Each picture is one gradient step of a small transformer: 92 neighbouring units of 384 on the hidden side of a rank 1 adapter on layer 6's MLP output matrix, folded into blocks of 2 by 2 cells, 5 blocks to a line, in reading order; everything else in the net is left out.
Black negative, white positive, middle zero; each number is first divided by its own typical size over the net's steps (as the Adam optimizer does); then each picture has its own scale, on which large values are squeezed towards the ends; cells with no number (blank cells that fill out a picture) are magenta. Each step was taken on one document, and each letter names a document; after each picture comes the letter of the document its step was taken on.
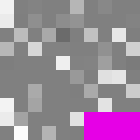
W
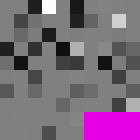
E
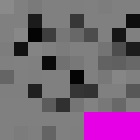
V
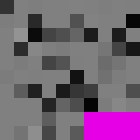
V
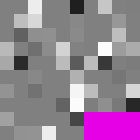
E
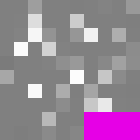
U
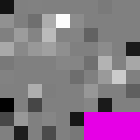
W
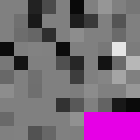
E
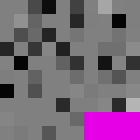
E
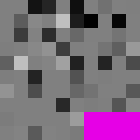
E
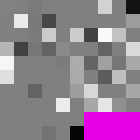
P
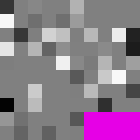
W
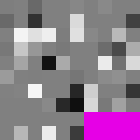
V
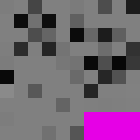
P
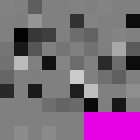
V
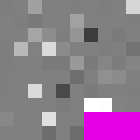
U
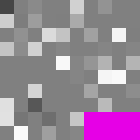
W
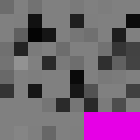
V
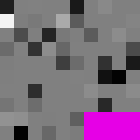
W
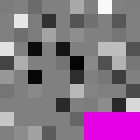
E
